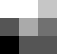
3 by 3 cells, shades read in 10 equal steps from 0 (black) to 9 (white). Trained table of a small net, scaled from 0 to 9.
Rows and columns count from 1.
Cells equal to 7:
1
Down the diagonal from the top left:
9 6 3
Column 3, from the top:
7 4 3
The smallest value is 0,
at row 3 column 1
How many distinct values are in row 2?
3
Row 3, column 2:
3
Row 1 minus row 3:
9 6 4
